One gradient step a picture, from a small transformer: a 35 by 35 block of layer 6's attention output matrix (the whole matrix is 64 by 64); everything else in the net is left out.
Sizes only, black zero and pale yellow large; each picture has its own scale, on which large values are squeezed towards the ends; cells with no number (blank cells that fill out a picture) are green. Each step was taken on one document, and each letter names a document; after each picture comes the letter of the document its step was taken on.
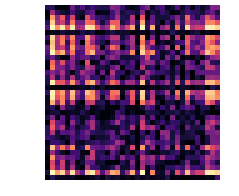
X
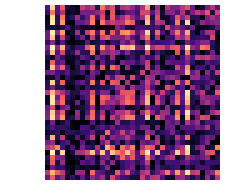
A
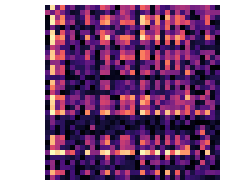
A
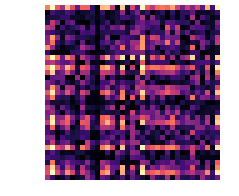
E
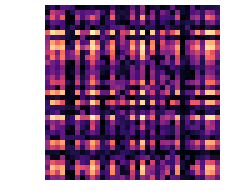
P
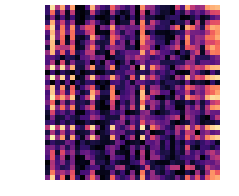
X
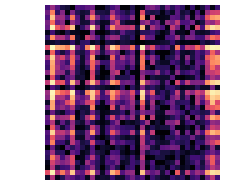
X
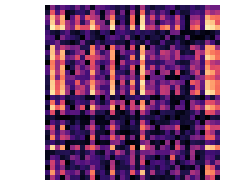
P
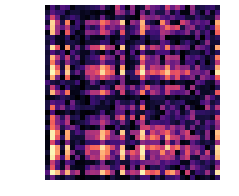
E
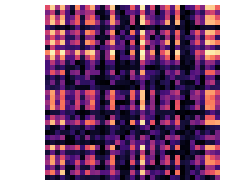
P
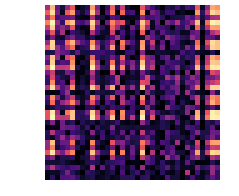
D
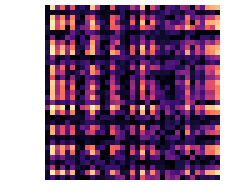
X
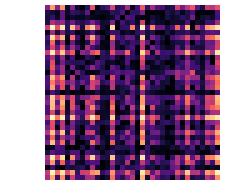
X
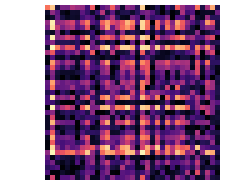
A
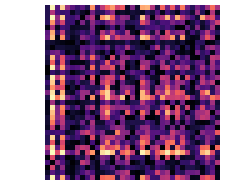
A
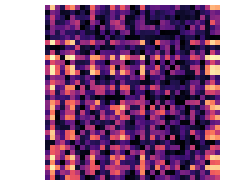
D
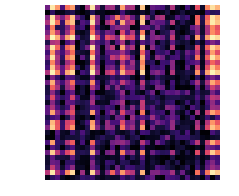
D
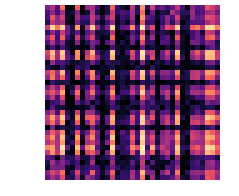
P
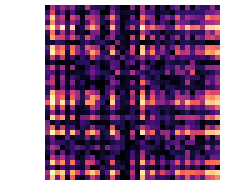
X
